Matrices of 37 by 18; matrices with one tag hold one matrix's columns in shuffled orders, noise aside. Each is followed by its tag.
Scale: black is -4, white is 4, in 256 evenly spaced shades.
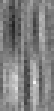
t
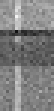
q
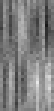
t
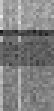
q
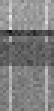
q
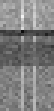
q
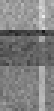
q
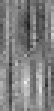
t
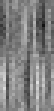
t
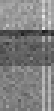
q
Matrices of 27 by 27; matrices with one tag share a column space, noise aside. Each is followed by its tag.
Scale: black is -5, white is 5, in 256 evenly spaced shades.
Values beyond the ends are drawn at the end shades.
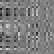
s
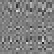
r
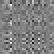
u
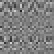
r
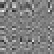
r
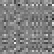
u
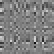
r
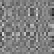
s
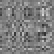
s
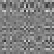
r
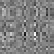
s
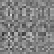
s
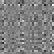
u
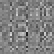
s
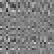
r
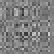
s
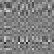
r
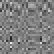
r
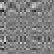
r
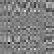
r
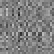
s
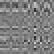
r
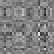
s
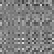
u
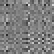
u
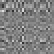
r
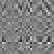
r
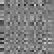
u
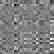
u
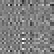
u
